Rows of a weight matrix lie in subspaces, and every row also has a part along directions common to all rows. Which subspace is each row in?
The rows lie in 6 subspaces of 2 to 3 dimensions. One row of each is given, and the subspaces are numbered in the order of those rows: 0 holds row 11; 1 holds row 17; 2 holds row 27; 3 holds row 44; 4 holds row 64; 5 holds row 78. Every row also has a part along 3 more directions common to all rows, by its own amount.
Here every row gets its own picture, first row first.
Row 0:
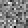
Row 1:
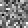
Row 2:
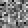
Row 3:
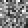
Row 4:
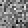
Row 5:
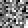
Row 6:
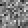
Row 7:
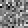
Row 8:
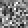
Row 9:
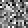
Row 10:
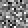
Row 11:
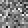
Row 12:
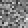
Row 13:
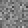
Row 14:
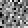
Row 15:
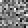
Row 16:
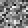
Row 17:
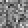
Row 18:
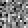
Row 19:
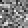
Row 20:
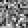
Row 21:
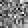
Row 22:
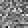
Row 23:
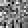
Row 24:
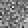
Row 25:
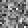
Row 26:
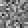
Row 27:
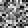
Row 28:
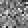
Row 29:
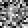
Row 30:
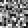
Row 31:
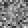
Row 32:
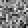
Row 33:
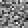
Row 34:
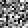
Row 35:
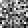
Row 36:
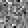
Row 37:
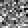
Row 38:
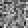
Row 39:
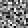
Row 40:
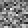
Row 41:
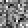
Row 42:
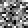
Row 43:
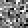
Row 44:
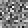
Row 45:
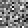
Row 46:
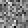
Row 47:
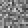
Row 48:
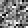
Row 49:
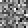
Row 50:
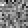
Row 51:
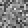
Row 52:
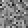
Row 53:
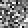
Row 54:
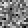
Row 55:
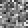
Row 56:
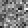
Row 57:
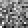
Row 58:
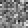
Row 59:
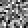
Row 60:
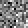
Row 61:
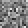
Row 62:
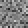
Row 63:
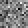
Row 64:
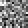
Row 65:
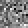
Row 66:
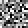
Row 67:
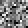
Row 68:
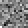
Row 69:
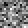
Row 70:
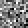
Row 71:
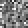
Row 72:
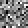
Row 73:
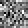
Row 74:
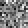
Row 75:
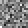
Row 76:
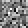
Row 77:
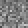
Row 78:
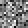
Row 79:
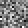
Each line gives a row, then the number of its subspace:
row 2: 4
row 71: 4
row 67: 2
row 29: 2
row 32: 0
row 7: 0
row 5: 5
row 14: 4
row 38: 5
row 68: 3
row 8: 4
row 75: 3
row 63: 0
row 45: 3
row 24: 3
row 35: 1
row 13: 3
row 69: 2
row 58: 4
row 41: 1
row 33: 3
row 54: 2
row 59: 4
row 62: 0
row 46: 5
